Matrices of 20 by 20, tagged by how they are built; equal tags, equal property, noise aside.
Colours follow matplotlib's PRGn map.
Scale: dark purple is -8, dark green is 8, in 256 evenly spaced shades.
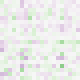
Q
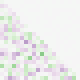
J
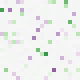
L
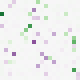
L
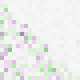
J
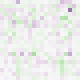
Q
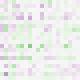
Q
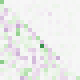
J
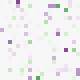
L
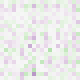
Q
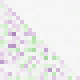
J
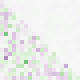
J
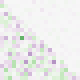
J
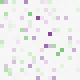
L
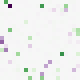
L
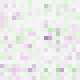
Q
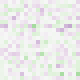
Q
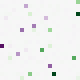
L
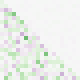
J
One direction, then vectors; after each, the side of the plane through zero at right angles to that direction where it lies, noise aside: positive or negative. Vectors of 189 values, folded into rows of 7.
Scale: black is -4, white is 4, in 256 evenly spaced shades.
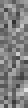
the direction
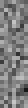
negative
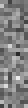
negative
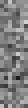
positive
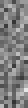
positive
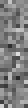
positive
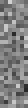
negative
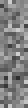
positive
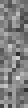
negative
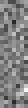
positive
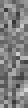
positive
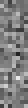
negative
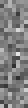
positive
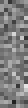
positive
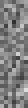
positive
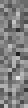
negative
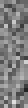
negative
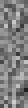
negative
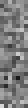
positive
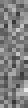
positive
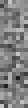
positive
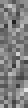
positive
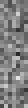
negative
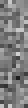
positive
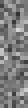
positive
